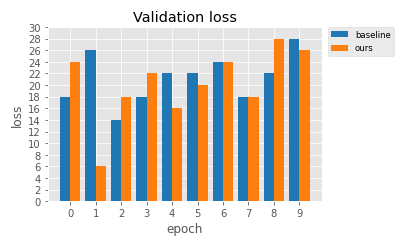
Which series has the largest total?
baseline
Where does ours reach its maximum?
8
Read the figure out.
Title: Validation loss
x-axis: epoch, ticks 0 1 2 3 4 5 6 7 8 9
y-axis: loss, ticks 0 2 4 6 8 10 12 14 16 18 20 22 24 26 28 30
Legend: baseline, ours
Values:
baseline: 18 26 14 18 22 22 24 18 22 28
ours: 24 6 18 22 16 20 24 18 28 26
